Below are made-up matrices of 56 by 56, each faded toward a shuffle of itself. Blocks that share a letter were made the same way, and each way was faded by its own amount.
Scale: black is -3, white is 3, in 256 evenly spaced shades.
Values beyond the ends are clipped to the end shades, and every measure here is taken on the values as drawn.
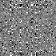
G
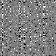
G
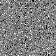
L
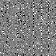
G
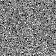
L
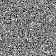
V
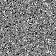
V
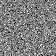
V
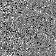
L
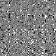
G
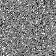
L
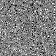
L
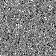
V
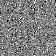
L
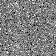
V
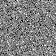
V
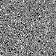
L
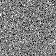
V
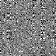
G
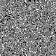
L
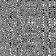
G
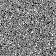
V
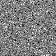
V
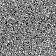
V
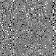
G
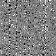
G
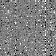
G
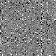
G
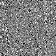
L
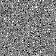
L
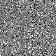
L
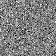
V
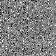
L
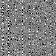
G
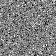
V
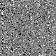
L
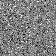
V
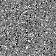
L
